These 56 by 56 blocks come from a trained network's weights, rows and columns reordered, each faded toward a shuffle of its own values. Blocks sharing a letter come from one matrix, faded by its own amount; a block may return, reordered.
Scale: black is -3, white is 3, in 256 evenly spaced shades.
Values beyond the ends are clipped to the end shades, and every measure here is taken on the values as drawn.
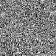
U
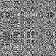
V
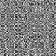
V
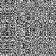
V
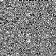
U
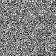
U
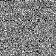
U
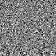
U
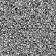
U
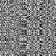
V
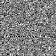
U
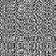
V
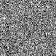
U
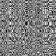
V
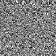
U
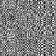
V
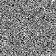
U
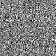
U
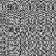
V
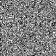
U
